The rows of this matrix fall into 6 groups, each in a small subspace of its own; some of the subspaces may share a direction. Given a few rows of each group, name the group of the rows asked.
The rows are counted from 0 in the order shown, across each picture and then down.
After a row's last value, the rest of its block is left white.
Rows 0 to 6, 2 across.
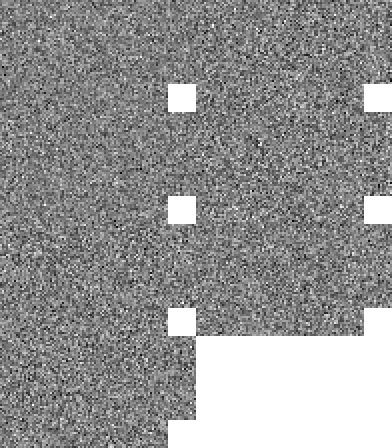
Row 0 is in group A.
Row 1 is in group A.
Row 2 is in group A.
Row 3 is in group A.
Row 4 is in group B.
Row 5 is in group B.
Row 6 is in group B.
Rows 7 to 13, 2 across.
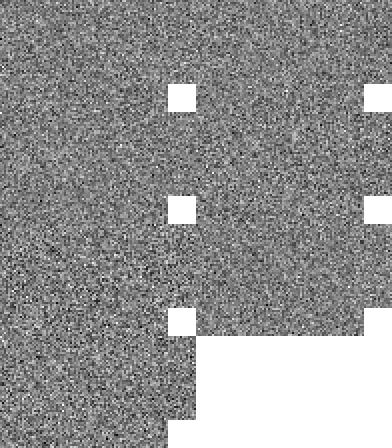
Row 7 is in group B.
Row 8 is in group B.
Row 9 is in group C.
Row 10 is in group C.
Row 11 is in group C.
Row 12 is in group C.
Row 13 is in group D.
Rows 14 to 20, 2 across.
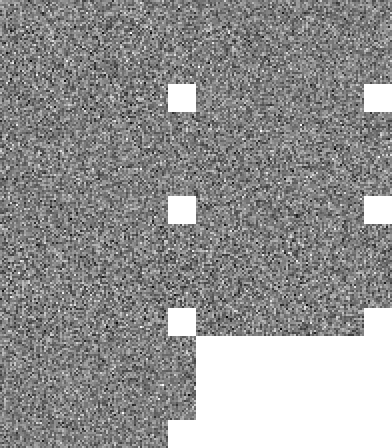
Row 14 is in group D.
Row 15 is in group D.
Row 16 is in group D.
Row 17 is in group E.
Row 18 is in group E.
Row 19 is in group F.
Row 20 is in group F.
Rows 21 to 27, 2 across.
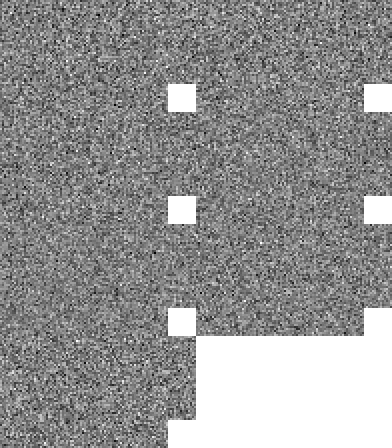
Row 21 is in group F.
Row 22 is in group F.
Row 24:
B
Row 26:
E
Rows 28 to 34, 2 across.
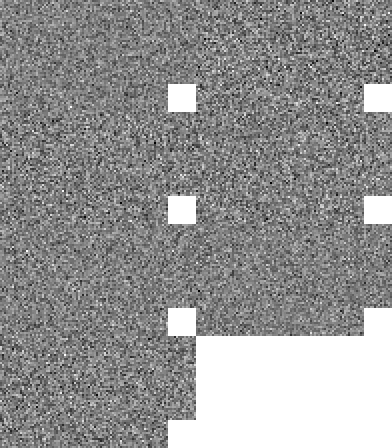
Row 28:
D
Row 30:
B
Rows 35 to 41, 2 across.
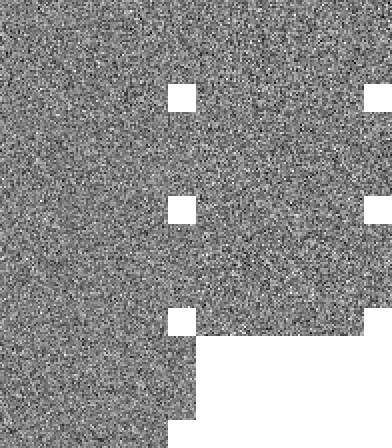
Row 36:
F
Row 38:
E
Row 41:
E
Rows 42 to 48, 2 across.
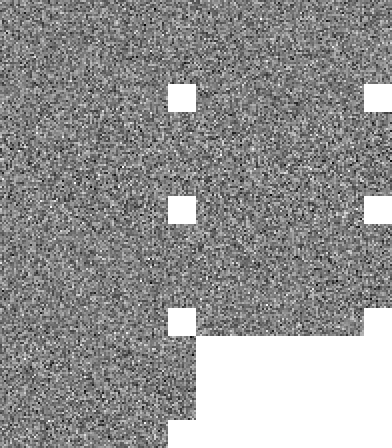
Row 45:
A
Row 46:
B
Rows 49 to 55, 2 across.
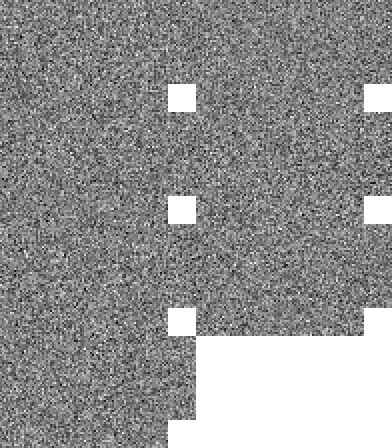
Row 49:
F
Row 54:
C
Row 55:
F
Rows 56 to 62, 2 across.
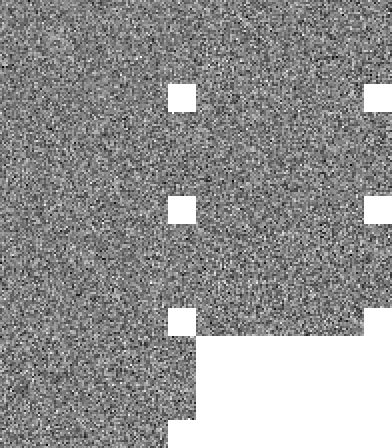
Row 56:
A
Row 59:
A
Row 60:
B
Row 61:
B
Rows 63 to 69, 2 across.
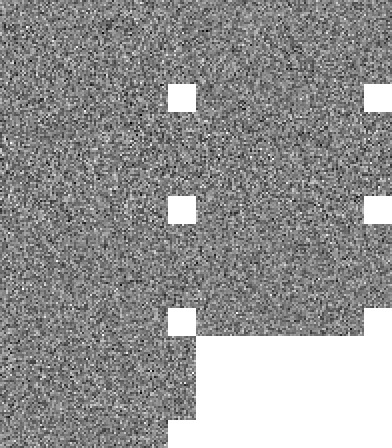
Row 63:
D
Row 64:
D
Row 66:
D
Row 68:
D
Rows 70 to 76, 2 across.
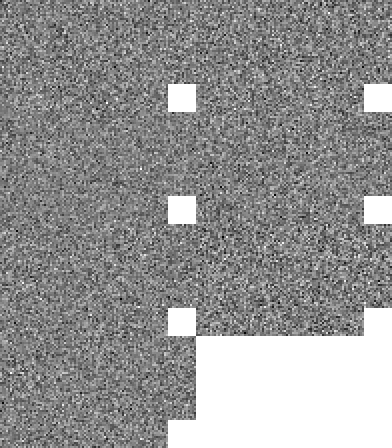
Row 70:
A
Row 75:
F
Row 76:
D
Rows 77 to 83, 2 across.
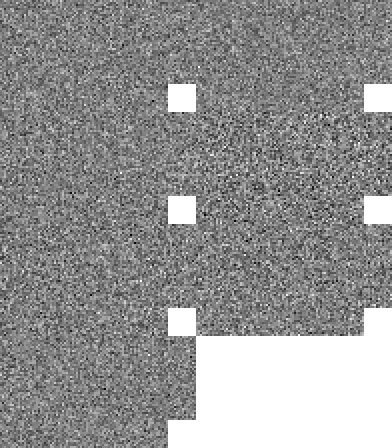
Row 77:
F
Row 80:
F
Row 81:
D
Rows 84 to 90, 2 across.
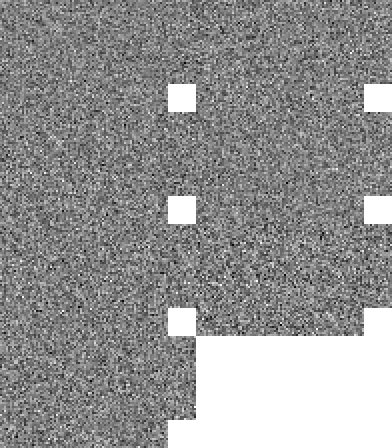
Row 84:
B
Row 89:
E
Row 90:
A
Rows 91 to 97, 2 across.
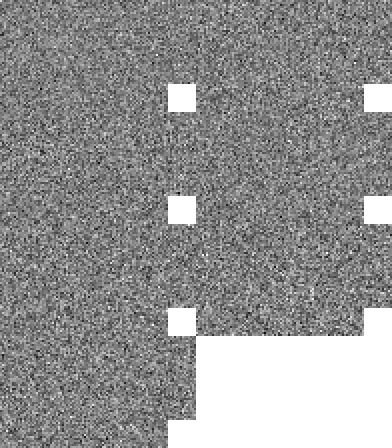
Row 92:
F
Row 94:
F
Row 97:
E
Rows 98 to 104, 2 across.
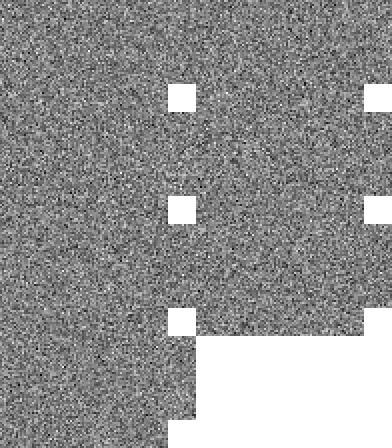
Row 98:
E
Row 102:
B
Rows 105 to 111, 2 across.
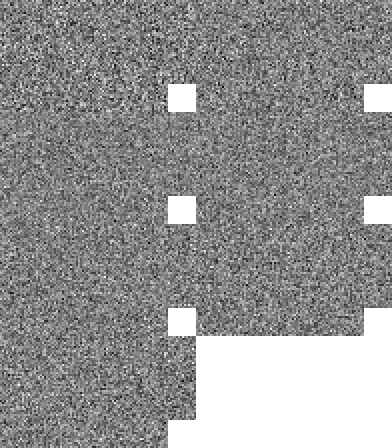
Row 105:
B
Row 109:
A
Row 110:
F
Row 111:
E
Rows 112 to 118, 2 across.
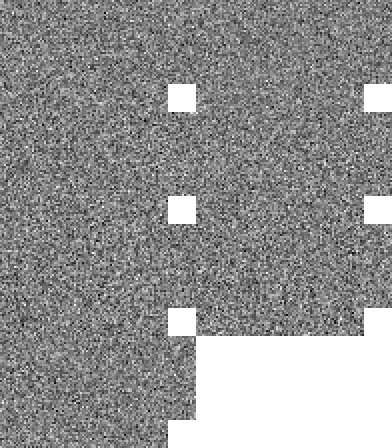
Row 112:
E
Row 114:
C
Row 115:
C
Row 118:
D
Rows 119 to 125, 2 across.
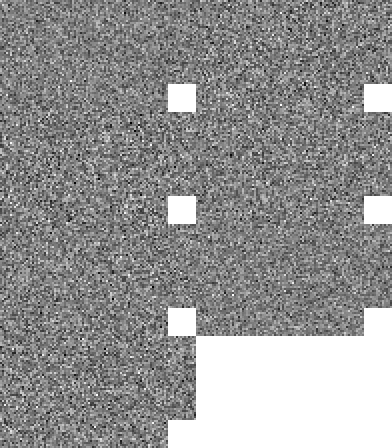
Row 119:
E
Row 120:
F
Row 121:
D
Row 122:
F
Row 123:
C
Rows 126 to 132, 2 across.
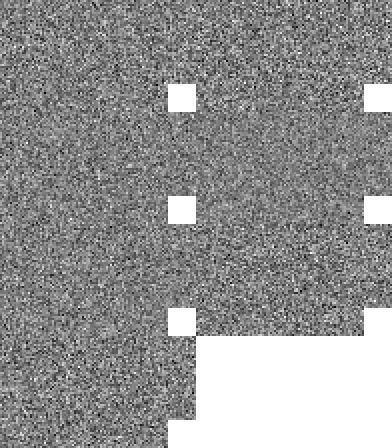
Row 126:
B
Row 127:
D
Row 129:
F
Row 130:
F
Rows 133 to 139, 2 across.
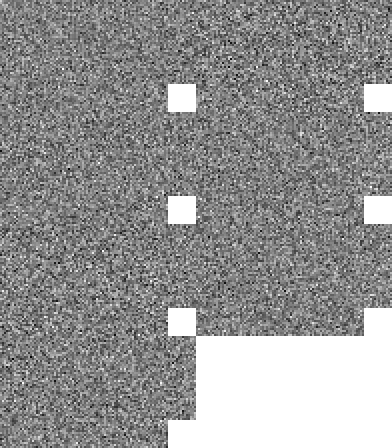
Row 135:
B
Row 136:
B
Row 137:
C
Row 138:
E
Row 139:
D
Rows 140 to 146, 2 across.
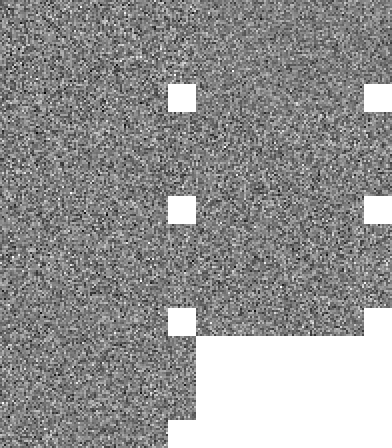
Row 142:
E
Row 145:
B
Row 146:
C
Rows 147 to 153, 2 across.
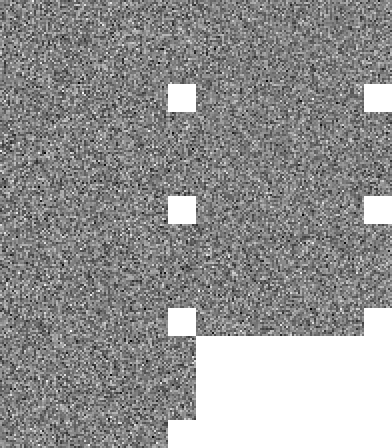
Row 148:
D
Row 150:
D
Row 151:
D
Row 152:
D
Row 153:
F
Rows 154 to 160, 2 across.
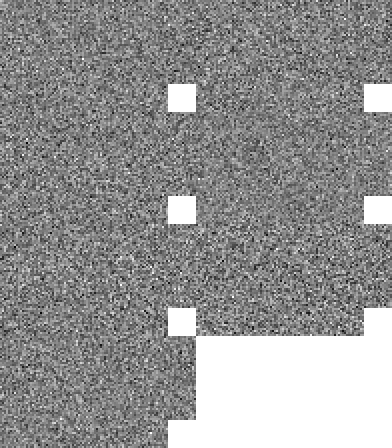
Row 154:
E
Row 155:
A
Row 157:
A
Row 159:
C
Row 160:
B
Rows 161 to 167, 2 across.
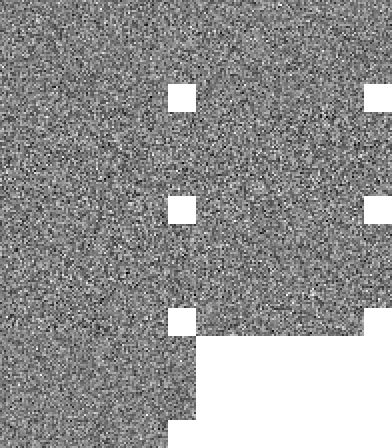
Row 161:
B
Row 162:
C
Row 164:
F
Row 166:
D
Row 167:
A
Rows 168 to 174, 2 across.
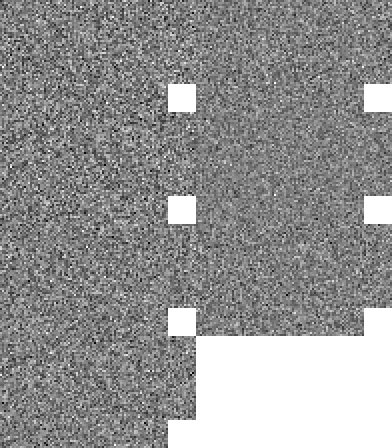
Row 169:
F
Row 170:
C
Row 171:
F
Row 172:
A
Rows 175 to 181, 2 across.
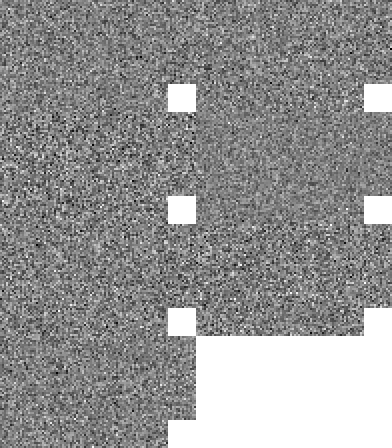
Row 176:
A
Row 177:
F
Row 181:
A
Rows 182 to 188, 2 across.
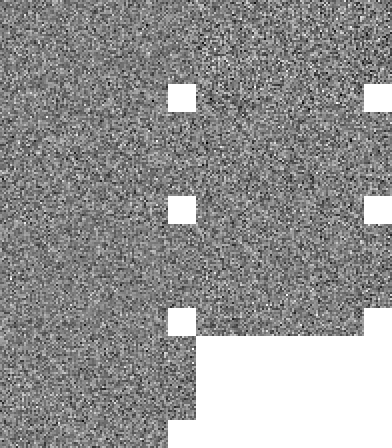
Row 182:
F
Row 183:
B
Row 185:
D
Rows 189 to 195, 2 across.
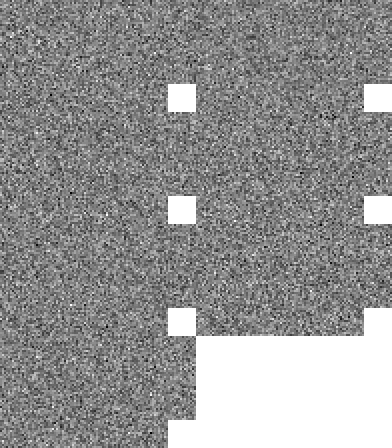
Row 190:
A
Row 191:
E
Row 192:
F
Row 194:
B
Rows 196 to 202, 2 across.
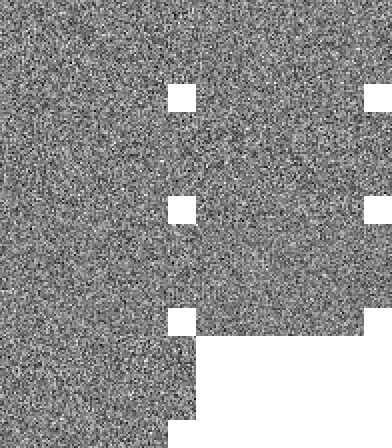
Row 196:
B
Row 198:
F
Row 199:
C
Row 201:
C
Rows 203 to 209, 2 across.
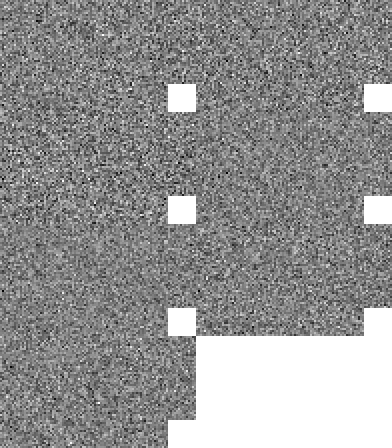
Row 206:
D
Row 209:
D
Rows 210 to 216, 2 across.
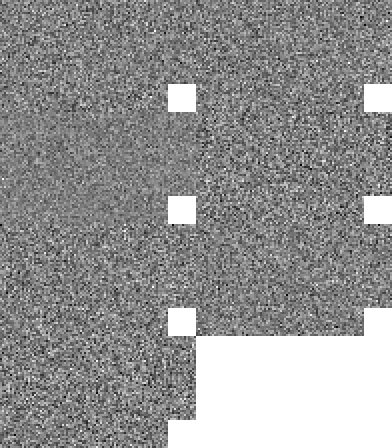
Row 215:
B
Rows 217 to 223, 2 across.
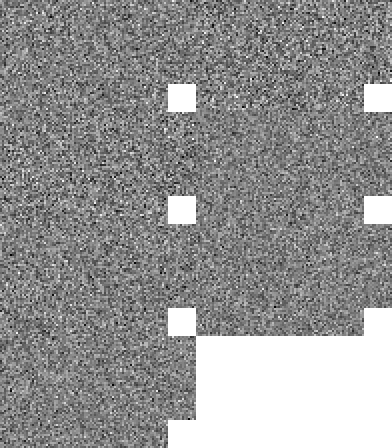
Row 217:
C
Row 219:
E
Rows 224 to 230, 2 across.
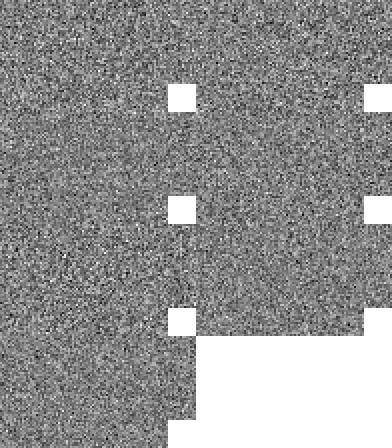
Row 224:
F
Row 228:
A
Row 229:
F
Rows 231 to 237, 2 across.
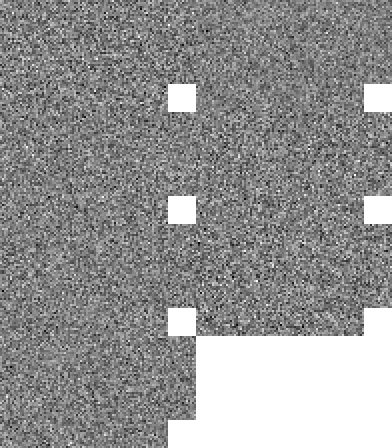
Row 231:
E
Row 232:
D
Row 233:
C
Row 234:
F
